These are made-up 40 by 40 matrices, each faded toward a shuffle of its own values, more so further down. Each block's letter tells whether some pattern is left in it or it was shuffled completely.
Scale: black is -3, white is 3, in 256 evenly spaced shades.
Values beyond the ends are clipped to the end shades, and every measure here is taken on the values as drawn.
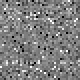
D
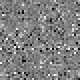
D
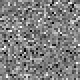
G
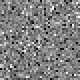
G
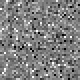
G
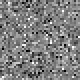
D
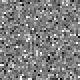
G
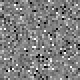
G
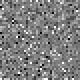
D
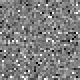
D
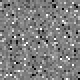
G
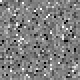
G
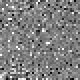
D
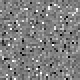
G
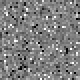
G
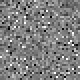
D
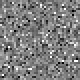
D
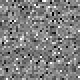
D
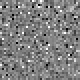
D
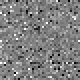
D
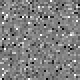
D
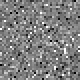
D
